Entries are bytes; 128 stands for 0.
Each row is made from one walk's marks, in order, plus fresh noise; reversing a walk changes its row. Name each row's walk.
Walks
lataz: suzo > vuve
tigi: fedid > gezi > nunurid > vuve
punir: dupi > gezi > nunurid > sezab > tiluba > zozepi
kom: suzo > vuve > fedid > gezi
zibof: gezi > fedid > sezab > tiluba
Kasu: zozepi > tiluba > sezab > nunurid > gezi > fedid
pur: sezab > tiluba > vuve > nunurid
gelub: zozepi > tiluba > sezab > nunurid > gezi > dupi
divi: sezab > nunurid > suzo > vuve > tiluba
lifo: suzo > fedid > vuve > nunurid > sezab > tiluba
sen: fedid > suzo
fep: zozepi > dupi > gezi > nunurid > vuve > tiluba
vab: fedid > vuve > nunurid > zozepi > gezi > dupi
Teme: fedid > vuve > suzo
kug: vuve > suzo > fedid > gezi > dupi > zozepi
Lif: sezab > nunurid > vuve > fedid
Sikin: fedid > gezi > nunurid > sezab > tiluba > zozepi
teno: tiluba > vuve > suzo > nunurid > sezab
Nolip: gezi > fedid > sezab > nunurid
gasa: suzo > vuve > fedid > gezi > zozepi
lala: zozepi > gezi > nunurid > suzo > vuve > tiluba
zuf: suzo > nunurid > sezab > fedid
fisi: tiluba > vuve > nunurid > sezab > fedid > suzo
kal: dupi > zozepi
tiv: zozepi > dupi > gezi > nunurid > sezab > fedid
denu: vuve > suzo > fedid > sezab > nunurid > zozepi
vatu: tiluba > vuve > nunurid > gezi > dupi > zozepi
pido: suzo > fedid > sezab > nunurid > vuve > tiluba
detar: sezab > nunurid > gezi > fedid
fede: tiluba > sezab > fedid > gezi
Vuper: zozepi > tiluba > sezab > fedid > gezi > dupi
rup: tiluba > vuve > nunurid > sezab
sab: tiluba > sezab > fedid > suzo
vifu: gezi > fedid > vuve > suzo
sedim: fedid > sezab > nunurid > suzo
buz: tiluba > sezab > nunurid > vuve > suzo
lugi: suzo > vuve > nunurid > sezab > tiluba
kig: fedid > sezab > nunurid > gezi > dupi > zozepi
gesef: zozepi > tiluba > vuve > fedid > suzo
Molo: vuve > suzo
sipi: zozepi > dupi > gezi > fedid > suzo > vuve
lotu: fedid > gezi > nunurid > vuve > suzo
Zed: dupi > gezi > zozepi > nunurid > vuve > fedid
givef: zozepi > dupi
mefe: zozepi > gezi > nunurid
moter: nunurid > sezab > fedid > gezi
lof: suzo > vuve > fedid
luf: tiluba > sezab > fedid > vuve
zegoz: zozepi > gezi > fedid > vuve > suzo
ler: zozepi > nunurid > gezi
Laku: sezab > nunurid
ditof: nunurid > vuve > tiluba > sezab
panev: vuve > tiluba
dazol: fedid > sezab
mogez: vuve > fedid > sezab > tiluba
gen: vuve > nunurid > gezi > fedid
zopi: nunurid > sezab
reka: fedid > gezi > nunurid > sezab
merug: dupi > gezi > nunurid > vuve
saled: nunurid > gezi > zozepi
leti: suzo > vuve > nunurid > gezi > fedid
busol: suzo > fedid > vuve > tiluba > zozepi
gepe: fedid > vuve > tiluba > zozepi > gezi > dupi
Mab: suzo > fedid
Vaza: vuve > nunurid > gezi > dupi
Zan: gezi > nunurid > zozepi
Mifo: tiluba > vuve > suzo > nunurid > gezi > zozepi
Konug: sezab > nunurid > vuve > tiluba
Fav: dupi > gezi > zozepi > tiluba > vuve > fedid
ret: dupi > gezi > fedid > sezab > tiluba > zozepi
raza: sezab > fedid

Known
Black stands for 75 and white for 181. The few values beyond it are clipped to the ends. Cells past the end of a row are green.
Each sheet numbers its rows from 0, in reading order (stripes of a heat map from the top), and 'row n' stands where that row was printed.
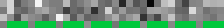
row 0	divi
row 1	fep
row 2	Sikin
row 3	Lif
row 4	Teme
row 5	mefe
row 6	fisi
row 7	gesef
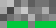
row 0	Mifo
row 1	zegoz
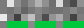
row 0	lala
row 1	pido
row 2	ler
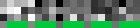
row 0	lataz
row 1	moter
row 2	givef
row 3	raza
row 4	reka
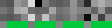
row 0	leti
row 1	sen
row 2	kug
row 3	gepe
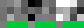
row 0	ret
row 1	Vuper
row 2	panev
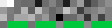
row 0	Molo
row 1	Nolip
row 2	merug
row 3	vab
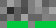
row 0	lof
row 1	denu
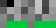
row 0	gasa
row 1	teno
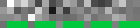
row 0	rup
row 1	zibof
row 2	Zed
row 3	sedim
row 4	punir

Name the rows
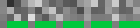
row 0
Zan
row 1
lotu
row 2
kig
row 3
vatu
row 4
sab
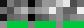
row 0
gelub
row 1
Vaza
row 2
buz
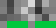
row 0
gen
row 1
fede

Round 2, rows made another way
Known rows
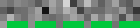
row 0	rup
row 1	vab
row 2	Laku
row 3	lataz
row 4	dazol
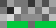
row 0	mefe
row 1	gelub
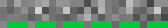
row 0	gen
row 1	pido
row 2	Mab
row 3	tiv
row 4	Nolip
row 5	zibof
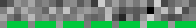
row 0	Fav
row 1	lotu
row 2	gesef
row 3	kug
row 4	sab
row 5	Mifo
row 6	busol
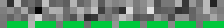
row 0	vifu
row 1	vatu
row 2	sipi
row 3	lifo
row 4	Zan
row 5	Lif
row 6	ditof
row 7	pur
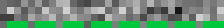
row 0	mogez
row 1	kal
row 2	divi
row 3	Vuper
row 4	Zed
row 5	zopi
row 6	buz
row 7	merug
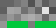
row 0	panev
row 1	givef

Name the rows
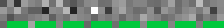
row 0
Sikin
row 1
fisi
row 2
Teme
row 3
raza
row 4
detar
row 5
tigi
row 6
Molo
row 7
lof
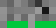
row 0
kig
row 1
gepe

